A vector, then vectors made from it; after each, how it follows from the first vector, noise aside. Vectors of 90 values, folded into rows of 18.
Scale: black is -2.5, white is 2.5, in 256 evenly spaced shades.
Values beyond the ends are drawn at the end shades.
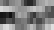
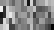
sign-scrambled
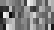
sign-scrambled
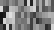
sign-scrambled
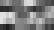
negated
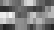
negated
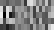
sign-scrambled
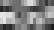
negated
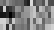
sign-scrambled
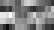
negated
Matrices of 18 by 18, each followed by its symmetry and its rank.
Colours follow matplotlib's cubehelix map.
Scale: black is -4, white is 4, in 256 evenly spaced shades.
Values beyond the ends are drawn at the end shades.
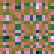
antisymmetric, rank two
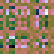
antisymmetric, rank two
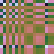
symmetric, rank one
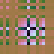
symmetric, rank one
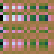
neither, rank one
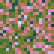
neither, full rank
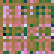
neither, rank two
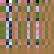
neither, rank one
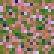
neither, full rank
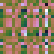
neither, rank two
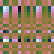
neither, rank one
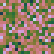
neither, full rank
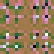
antisymmetric, rank two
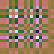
symmetric, rank one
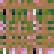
neither, rank two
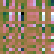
neither, rank two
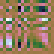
antisymmetric, rank two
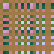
symmetric, rank one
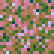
neither, full rank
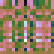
neither, rank two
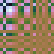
symmetric, rank one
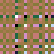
symmetric, rank one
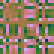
antisymmetric, rank two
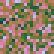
neither, full rank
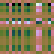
neither, rank one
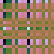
neither, rank one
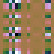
neither, rank one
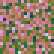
neither, full rank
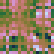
antisymmetric, rank two
